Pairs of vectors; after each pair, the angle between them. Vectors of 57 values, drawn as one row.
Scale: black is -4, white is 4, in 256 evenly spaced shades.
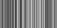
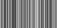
partly aligned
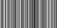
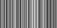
nearly opposite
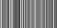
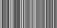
nearly parallel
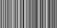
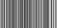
partly opposed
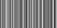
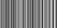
nearly opposite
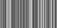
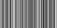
partly opposed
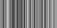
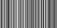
partly opposed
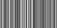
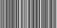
orthogonal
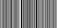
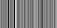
orthogonal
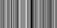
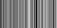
orthogonal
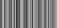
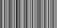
nearly parallel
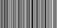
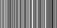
nearly opposite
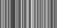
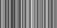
nearly parallel
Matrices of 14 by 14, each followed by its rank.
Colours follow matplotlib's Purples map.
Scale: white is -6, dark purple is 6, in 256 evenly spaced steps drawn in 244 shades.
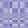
one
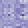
three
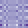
one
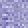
three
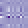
one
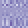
two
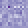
three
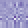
two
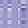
one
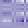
one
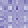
two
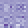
three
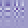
one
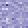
three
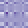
one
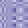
one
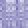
two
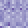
two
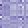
two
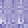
two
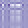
one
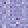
three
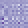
two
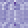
two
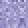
three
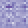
three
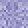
three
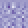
two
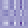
one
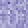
three
